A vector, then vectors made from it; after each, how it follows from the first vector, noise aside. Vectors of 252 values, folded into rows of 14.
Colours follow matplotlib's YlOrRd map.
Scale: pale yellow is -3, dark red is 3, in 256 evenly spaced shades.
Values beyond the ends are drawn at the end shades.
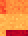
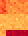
copied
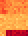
copied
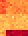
copied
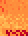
partly zeroed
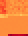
partly zeroed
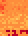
partly zeroed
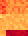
copied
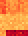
copied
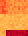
copied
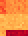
copied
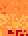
partly zeroed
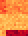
copied
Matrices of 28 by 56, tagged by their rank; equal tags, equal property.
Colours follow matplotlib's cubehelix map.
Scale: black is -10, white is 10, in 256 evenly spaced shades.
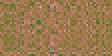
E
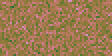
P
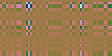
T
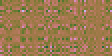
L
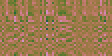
L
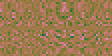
E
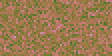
P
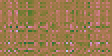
L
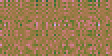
L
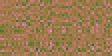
E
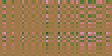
T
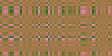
T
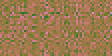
E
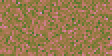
P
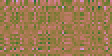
L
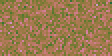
P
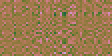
E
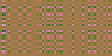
T
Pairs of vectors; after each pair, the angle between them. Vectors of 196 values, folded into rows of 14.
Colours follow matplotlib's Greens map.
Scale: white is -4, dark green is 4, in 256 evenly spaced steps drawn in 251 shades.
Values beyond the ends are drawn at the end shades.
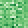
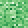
nearly parallel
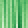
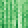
nearly opposite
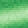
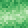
nearly parallel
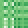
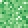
orthogonal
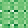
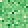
partly aligned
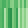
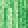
nearly opposite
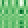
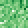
partly opposed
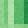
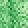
partly opposed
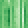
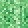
partly aligned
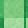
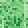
partly opposed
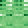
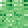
nearly opposite
